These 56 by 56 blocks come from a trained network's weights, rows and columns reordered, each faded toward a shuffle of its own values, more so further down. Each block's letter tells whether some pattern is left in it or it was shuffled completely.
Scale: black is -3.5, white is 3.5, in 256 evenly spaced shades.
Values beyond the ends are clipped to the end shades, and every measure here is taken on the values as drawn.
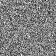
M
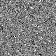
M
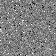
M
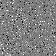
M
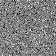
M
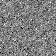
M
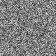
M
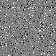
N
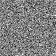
M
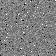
M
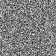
N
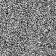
N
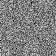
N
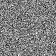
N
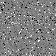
N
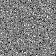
N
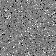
M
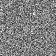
N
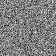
M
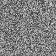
N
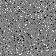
M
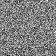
M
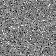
M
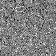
M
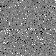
N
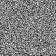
M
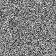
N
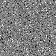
M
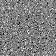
N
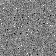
M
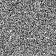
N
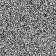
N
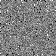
N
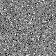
M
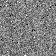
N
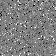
M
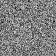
N
